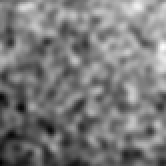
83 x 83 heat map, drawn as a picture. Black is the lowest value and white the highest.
The texture is blotchy. Values rise toward the top right. The bottom left is the ninth with the lowest average. The ninth with the highest average is the top right.
